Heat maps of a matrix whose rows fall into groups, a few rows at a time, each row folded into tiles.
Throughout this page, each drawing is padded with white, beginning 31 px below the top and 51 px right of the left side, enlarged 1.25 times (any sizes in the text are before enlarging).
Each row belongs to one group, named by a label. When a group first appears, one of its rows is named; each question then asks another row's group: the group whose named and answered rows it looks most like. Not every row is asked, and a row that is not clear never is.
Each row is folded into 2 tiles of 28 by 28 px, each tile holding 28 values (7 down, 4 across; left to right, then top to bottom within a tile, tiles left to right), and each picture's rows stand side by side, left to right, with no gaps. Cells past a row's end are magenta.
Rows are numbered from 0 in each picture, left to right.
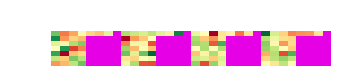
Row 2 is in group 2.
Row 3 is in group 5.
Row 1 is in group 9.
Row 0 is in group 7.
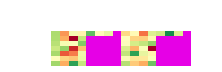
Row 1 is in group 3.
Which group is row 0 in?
7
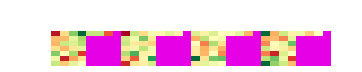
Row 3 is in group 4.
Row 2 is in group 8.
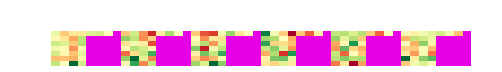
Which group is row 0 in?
7
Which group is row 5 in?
8
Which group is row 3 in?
5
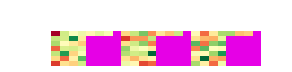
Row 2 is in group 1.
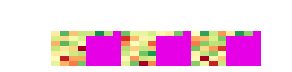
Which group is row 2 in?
3
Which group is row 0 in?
3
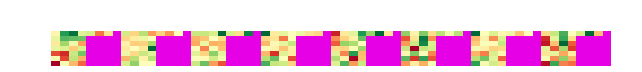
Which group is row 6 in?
4
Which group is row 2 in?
9
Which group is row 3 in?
4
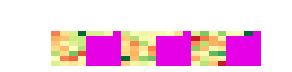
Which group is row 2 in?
9
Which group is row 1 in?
8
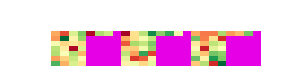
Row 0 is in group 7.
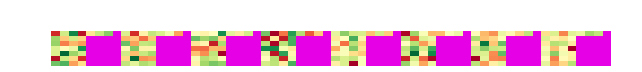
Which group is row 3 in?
1
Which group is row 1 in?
1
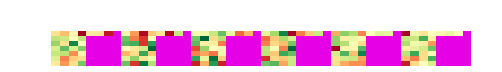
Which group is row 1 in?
2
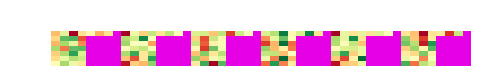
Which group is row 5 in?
2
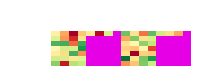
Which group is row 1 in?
8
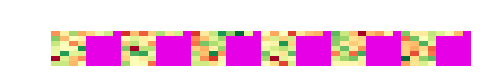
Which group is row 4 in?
5
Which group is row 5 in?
8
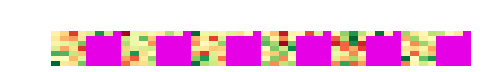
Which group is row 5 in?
8
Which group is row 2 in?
4
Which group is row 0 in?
3
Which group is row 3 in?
2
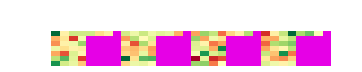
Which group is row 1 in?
8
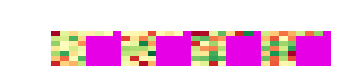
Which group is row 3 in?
2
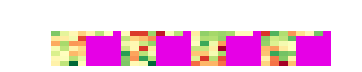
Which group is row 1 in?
7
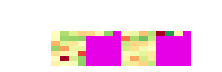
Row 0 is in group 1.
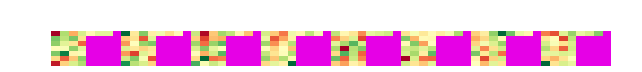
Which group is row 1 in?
4
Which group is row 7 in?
7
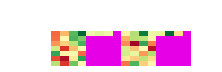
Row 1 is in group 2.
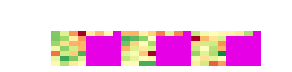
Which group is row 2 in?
9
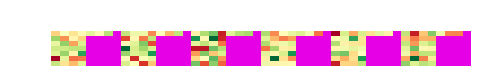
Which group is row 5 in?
1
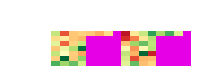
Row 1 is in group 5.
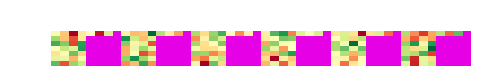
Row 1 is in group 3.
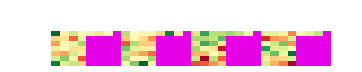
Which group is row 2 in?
3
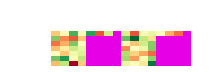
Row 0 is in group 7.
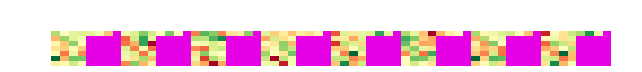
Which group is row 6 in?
8
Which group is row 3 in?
9
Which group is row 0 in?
8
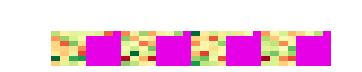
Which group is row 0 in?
8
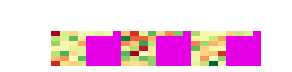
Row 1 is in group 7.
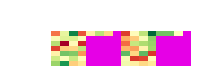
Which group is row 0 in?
8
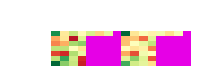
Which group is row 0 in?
4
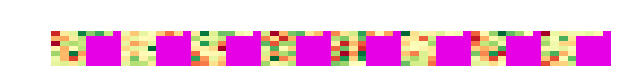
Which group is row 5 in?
4
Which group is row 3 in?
1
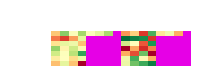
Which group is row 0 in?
9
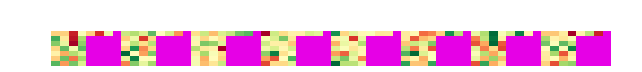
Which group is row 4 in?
4
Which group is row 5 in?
3
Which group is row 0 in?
2
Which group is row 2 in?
3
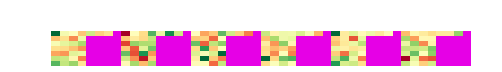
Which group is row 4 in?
4
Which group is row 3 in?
8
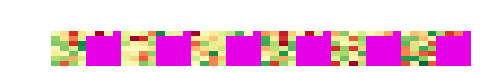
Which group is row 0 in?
2
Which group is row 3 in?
2
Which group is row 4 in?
1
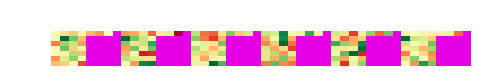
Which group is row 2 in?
7
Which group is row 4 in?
2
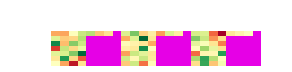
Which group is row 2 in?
5
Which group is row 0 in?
1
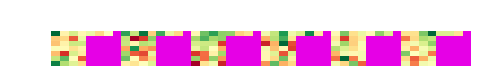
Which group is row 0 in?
4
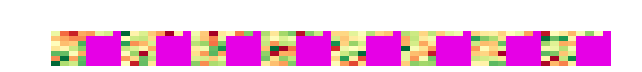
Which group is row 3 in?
7
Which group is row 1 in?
5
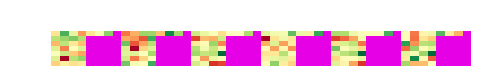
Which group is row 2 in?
9
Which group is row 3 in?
9
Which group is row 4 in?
9
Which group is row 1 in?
7
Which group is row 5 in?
1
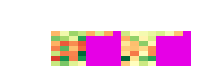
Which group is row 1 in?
8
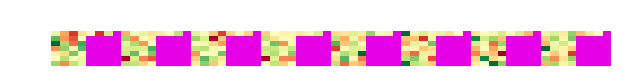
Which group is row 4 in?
1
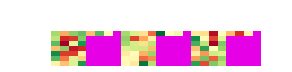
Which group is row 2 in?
2
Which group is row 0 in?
7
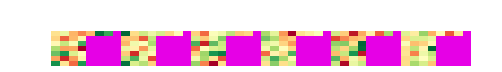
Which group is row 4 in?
2
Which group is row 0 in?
3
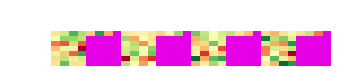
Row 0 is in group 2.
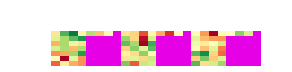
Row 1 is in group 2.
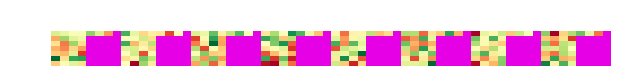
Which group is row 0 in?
8
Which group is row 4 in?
1
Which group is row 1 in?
5
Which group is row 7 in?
1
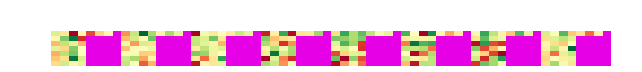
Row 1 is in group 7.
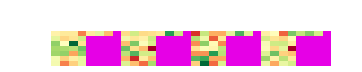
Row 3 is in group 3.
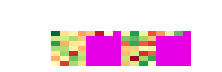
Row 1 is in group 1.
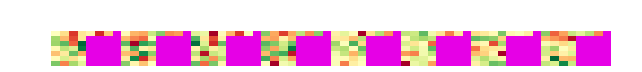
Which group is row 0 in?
2
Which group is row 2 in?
2
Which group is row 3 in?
2
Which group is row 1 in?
1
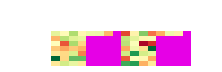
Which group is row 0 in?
8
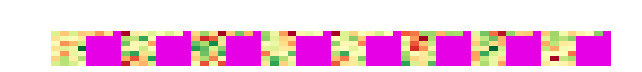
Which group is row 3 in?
5
